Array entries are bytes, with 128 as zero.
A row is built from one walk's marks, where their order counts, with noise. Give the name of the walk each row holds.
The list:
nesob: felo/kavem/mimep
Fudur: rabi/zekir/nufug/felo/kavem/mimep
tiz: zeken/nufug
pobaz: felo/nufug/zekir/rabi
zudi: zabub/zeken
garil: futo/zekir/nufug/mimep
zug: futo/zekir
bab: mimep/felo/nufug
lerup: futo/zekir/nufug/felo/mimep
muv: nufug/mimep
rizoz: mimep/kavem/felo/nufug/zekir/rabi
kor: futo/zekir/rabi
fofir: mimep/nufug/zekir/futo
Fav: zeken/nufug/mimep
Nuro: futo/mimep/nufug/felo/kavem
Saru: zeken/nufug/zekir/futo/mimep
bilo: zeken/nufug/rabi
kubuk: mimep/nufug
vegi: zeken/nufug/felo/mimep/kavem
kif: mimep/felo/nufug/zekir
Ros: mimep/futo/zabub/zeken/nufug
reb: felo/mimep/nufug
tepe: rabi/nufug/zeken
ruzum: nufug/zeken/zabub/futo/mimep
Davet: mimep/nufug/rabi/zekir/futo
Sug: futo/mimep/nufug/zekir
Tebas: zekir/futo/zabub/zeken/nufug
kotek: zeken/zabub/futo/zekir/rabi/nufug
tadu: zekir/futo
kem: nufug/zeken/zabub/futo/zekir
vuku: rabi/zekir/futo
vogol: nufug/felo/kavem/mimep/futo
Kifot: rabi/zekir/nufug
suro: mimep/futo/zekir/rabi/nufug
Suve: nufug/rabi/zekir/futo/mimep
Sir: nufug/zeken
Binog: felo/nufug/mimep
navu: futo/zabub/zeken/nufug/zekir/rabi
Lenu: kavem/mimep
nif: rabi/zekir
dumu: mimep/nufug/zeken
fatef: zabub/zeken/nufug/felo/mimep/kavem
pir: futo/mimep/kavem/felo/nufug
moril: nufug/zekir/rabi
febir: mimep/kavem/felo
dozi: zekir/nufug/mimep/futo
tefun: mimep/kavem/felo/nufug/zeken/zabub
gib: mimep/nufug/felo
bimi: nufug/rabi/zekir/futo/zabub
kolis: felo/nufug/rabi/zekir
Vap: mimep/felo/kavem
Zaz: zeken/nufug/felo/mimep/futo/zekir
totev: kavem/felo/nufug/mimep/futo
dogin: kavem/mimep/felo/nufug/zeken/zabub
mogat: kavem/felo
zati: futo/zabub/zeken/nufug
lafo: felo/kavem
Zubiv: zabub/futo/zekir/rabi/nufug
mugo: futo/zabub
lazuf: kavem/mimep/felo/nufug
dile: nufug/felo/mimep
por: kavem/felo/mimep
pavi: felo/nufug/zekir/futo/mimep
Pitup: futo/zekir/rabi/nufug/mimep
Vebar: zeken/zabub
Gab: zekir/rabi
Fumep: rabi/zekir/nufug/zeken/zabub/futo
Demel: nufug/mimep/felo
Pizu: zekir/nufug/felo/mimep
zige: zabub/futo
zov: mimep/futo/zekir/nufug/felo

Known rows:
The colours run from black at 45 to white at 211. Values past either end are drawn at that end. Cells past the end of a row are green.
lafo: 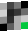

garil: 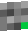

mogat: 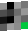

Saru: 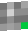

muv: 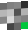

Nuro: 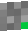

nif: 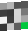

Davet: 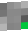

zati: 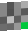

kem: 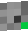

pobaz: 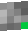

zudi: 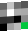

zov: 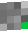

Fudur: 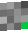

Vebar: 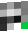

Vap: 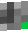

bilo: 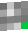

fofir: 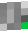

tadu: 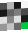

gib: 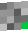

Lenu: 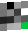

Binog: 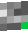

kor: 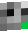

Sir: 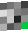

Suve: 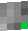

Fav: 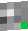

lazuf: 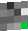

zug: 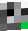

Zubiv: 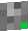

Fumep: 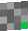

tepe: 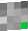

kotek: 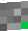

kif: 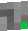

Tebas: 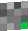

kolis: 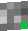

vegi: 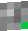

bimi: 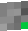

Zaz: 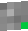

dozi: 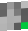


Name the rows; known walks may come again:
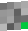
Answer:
gib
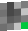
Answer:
febir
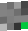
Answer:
vogol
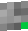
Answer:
pavi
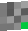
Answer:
navu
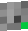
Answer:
ruzum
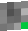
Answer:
tefun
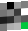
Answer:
Lenu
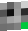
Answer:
kor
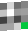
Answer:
tiz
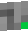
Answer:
kif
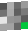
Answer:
Pizu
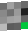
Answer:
moril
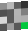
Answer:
Kifot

